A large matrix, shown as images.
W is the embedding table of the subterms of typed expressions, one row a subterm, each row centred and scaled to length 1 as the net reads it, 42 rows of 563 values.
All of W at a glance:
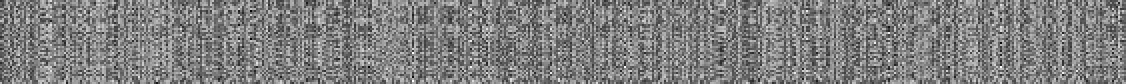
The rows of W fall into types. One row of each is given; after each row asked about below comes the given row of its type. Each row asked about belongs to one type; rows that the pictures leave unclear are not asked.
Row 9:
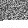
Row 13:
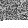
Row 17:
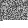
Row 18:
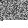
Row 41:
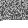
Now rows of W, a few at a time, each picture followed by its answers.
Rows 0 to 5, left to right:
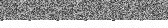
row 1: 13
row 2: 13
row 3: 18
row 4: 9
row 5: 41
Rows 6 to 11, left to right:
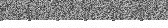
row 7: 17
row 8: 18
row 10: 9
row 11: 9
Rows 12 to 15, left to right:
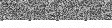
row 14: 17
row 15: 13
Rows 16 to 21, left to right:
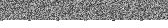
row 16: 18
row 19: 41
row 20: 9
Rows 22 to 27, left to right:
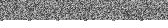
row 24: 18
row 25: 9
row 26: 41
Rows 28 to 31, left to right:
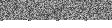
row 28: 18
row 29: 41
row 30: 9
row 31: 18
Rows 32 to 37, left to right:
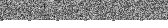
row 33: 41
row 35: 18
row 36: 17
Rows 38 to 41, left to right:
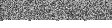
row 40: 41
